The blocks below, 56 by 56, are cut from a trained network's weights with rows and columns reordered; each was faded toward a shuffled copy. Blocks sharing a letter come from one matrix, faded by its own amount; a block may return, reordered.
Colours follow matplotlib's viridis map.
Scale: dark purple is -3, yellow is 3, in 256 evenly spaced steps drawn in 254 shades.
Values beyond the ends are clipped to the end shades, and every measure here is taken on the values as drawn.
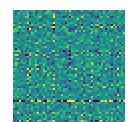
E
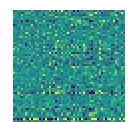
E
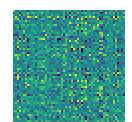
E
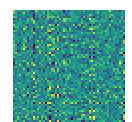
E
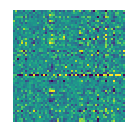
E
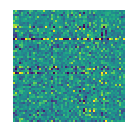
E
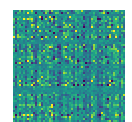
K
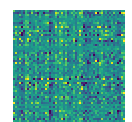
K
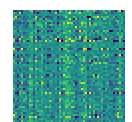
K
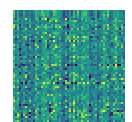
K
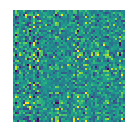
E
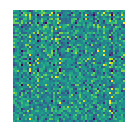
E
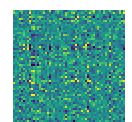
E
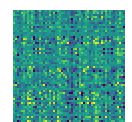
K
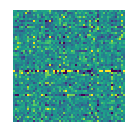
E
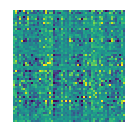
K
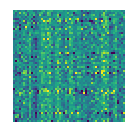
K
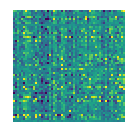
K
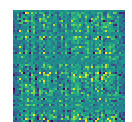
K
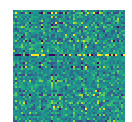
E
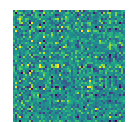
E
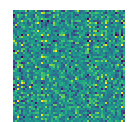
E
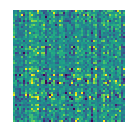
K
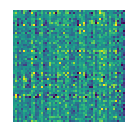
K
